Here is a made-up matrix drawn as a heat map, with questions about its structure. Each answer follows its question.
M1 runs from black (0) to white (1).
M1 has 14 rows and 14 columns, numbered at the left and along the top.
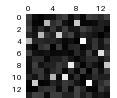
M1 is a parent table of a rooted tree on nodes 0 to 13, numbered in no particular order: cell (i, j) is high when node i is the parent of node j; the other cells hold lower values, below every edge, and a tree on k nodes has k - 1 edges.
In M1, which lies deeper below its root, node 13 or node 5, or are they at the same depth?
the same depth
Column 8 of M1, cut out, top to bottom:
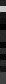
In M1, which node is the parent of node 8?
1
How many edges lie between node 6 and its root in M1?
2
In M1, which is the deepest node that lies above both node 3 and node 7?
1
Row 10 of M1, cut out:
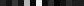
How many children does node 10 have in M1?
2
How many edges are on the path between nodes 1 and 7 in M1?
2
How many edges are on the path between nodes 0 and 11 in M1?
3
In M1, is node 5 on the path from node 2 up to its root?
no
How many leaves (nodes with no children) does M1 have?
7
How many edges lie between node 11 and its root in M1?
0
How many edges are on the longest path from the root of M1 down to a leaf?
3
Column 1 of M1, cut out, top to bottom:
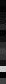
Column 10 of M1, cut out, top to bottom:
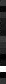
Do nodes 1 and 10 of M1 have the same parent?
yes
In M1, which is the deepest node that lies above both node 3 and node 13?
1
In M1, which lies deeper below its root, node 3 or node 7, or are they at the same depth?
node 7
